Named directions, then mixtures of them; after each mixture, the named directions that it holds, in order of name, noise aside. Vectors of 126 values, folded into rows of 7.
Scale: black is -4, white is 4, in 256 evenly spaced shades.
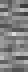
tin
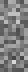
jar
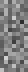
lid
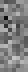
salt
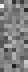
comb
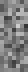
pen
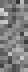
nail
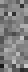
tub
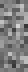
nail, pen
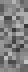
lid, pen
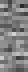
tin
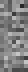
lid, tin, tub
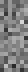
lid, tub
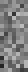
lid, pen, tub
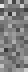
comb, tub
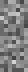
jar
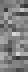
salt, tin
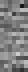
tin, tub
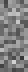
jar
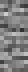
tin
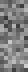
salt, tin, tub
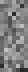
lid, pen, tub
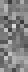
lid, nail, salt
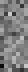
tub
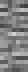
tin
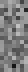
comb, pen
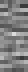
tin
